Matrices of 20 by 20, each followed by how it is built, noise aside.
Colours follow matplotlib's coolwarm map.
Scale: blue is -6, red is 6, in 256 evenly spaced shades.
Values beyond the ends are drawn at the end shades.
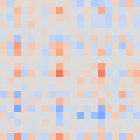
low rank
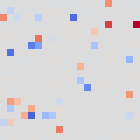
sparse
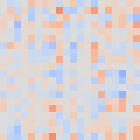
low rank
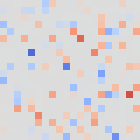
sparse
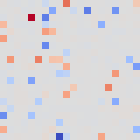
sparse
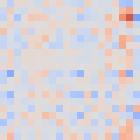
low rank
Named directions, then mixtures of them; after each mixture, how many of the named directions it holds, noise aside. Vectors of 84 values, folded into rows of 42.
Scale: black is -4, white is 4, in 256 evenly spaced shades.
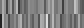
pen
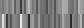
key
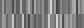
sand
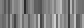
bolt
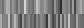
two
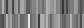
two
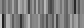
three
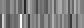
three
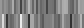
one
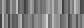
two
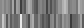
one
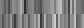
one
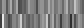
two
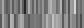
three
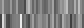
two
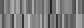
one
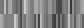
one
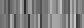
two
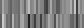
two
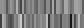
three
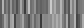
two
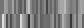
one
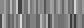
two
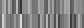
three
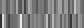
three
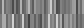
one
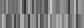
three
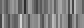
three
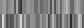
three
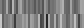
two
